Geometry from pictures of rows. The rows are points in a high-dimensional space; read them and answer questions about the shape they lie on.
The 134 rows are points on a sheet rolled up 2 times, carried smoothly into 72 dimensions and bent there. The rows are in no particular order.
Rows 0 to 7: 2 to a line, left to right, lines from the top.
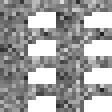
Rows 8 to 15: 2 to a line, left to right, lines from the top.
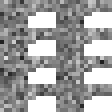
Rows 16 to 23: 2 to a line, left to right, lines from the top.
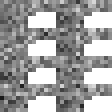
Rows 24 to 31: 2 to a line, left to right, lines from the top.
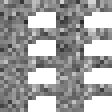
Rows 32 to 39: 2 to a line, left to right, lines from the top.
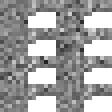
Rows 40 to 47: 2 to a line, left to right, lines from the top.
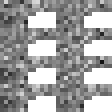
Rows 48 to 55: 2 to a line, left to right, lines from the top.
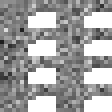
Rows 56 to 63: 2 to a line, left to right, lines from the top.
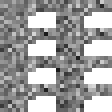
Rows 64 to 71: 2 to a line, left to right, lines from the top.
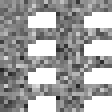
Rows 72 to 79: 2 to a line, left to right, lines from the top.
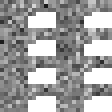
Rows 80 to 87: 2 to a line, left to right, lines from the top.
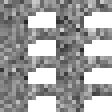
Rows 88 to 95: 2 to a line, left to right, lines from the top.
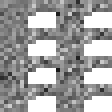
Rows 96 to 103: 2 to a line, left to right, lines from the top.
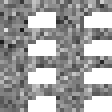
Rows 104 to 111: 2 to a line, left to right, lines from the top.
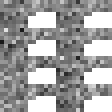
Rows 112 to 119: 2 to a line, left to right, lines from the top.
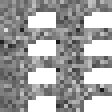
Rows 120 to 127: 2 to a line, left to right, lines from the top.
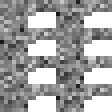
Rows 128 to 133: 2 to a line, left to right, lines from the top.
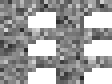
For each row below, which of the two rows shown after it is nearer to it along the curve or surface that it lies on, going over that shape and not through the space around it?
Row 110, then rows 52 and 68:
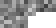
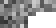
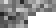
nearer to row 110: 52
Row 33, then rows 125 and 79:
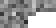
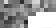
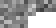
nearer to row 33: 79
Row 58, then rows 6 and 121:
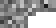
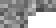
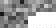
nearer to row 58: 6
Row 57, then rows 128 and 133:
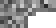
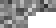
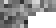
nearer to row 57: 128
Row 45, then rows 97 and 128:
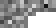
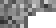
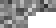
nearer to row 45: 128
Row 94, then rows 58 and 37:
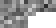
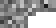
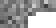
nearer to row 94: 58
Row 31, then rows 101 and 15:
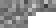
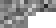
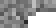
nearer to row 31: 15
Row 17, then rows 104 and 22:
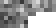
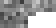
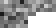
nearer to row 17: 22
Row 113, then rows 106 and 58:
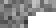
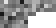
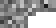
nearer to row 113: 58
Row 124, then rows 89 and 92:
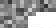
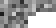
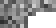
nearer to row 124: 92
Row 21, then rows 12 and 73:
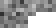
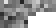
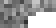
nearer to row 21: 73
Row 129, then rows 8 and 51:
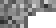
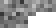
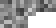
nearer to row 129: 51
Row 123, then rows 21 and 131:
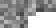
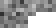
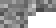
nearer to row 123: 131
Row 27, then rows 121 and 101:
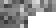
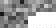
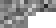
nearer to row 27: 121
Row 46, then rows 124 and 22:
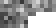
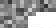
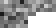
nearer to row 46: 22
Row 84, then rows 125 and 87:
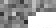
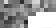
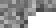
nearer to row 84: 87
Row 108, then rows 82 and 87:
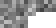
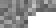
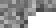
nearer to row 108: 87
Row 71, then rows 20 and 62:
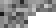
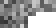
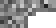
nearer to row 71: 20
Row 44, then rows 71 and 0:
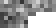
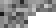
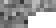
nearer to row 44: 71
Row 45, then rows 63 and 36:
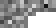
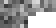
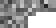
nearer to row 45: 36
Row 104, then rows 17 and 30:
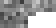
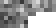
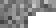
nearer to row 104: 30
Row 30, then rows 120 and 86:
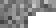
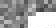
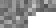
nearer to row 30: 86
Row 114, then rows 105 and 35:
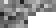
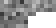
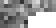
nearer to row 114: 35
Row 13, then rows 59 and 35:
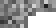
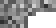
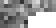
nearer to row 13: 59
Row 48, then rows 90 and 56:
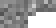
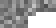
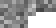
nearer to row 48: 90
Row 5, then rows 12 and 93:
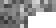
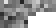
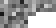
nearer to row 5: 12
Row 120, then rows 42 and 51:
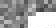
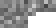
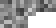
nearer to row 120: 51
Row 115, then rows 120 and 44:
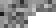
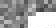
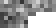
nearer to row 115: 44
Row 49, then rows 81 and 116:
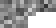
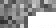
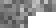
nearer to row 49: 81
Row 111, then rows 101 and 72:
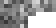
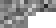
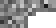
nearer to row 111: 72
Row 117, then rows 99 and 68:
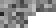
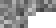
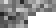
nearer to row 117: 68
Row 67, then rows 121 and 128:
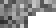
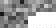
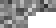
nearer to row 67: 128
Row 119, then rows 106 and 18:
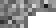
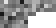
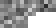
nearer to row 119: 18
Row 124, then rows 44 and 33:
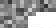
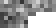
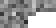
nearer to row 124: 33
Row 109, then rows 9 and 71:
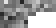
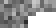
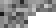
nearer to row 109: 71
